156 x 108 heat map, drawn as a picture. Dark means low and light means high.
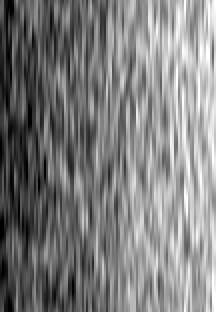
The field climbs toward the right. Streaks run downward. The ninth with the highest average is the top right.
